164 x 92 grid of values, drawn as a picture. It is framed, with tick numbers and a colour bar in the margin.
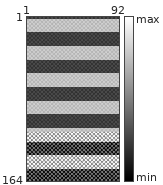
Stripes running across repeat 6 times from top to bottom. No overall slope runs across the table. A horizontal seam about 70% of the way down splits the table, and the top part is calmer. Overall the values sit about 50% of the way up the scale.
